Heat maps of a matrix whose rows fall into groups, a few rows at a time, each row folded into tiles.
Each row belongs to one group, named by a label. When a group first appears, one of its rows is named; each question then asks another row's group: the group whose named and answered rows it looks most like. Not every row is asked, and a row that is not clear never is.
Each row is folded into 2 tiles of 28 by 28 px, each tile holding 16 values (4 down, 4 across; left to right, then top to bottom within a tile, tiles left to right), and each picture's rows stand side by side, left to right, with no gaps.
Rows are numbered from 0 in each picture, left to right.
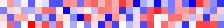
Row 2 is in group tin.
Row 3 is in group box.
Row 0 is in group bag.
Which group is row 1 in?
tin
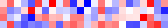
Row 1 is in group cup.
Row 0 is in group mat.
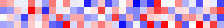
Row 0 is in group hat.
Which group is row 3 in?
bag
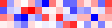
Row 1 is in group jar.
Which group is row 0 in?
hat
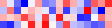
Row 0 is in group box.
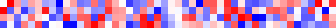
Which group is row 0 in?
tin
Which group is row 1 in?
box
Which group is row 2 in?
box
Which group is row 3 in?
cup
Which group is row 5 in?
mat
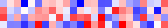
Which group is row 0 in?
tin
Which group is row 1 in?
box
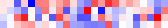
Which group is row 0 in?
cup
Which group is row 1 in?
mat
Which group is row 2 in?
hat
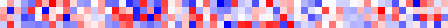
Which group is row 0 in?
mat
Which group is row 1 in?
bag
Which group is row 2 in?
jar
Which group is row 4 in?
cup
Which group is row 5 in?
bag
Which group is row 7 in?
tin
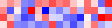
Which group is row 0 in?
mat
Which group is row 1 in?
hat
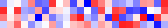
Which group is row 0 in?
jar
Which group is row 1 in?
cup
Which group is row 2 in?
jar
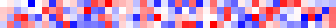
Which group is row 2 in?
hat
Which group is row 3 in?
cup
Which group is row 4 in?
tin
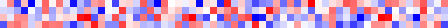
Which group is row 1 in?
box
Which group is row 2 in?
jar
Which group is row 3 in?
bag
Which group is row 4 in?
bag
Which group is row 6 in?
hat
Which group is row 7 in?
hat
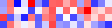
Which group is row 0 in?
jar
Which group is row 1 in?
hat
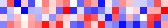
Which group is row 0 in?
cup
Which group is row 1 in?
box
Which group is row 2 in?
tin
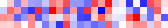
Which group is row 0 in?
jar
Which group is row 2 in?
cup
